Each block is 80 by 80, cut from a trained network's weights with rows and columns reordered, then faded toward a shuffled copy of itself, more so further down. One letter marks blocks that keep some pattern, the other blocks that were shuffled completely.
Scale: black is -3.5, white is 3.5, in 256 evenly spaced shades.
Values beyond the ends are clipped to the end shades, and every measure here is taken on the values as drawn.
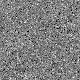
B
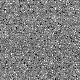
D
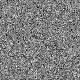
B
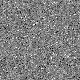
B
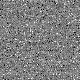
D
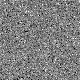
B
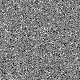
B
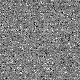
D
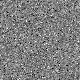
B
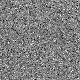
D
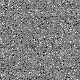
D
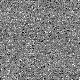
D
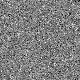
B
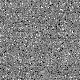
D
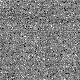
D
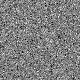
B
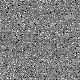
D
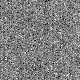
D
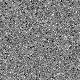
B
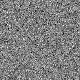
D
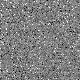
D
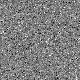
B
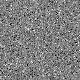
B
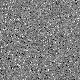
B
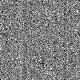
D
